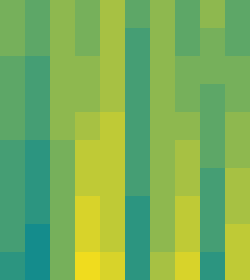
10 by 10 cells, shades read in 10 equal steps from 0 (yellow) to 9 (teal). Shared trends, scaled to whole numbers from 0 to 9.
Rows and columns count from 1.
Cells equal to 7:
16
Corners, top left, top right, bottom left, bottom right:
5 6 8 2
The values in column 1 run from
5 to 8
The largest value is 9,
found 2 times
